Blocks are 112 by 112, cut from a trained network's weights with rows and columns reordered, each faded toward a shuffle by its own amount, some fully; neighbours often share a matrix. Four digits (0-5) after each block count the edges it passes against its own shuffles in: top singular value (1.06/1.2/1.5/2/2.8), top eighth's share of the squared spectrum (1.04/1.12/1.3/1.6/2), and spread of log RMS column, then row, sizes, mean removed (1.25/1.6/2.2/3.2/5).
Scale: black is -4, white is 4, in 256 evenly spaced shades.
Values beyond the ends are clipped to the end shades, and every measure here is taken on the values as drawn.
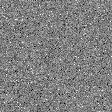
1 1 0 0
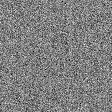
1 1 0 0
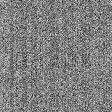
3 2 0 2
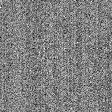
3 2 0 1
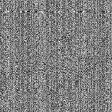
4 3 1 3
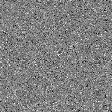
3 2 1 1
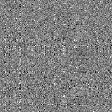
4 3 2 2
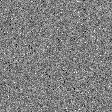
2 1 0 0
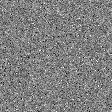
1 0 0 0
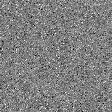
2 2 0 0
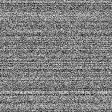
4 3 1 2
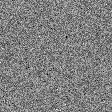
0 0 0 0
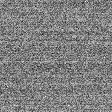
3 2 0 0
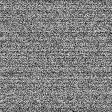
4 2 0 1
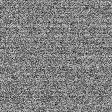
3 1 0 0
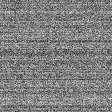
4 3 0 2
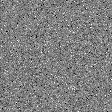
0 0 0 0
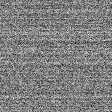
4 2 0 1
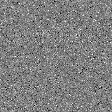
3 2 0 1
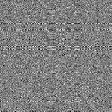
5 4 0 3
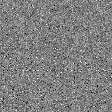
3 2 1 1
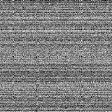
5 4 1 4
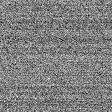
3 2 0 0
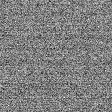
2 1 0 0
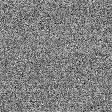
1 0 0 0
